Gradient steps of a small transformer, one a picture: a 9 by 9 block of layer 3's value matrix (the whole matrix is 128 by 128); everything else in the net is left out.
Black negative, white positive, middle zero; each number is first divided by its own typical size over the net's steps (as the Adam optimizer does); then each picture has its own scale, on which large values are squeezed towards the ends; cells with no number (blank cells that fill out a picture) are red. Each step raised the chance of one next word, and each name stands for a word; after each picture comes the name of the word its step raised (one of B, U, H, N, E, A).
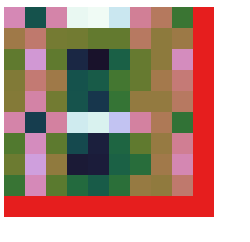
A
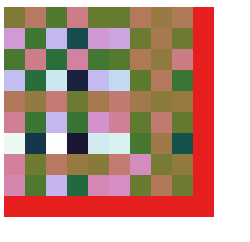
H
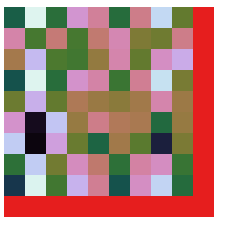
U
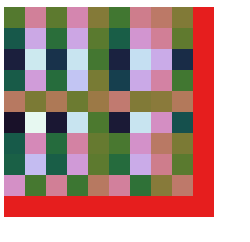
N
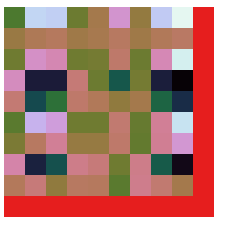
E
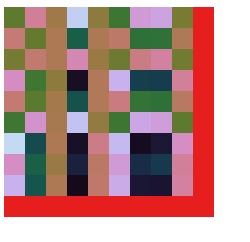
A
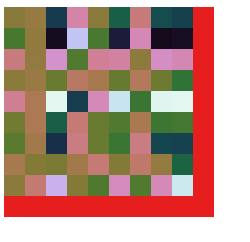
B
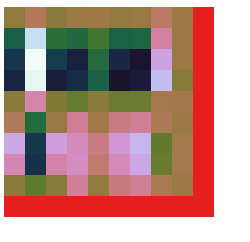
U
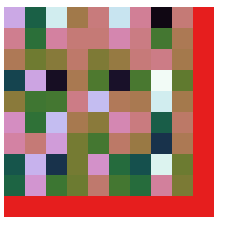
E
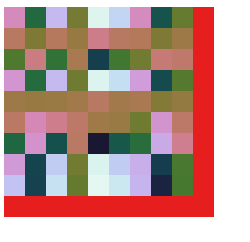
U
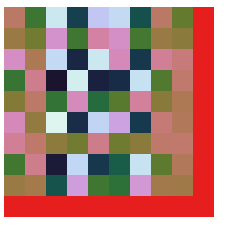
E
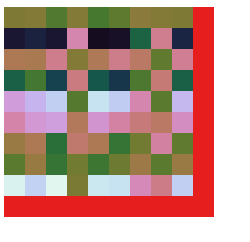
B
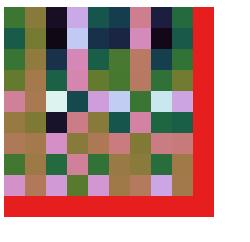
B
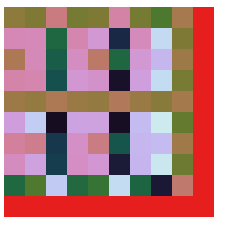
N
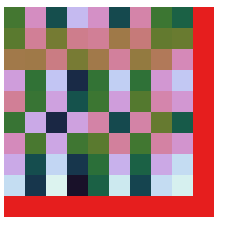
A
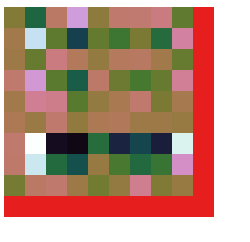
H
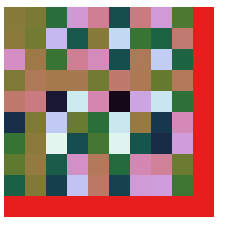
U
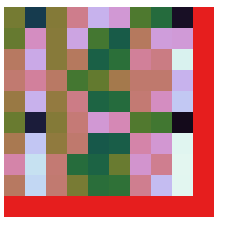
A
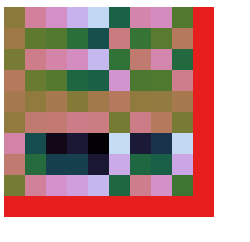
H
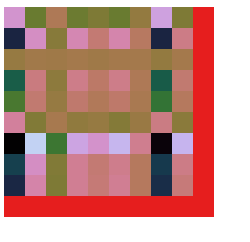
H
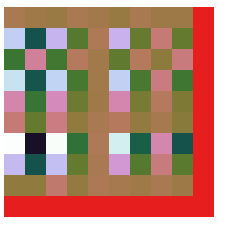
H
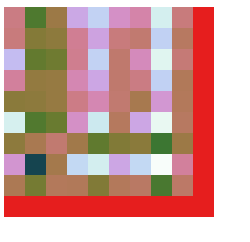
N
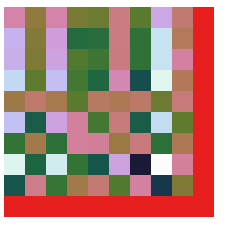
N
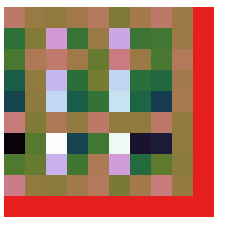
H
